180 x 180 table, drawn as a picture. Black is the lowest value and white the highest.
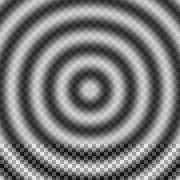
The top part is calmer, up to a seam about 80% of the way down. Rings spread out from the centre. No row or column stands out.
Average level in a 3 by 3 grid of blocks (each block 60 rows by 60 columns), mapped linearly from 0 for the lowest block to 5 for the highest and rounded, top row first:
101 / 050 / 101
